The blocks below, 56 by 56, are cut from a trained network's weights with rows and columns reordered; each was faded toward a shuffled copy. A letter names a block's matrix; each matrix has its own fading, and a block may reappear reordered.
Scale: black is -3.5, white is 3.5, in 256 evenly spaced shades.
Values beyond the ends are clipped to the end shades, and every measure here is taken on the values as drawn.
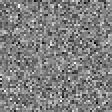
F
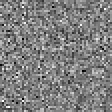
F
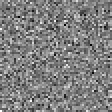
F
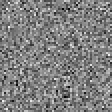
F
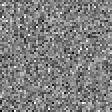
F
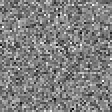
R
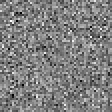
F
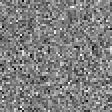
F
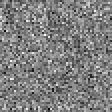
R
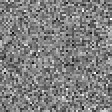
F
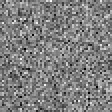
R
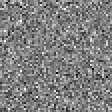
F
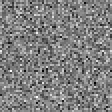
F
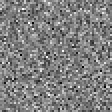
R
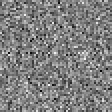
F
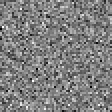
R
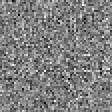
F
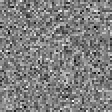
F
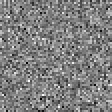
R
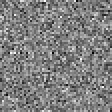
F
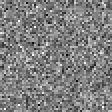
R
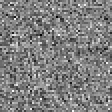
F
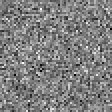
R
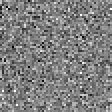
R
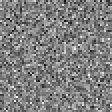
R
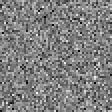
R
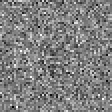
F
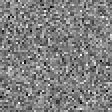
R
